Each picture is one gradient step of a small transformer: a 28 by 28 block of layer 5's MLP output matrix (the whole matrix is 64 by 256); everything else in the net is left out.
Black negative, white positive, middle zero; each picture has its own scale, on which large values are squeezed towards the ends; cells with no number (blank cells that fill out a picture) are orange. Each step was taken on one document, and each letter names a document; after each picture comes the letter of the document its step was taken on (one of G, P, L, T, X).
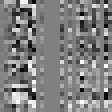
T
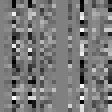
T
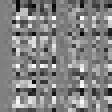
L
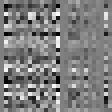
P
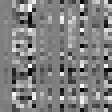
T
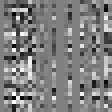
T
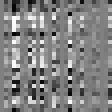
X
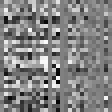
P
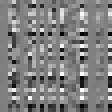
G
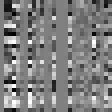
X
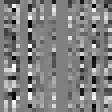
X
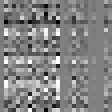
P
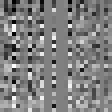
X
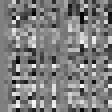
L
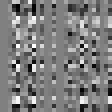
L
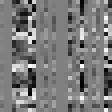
T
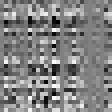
P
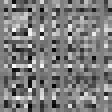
X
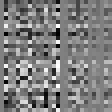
P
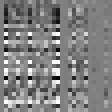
P
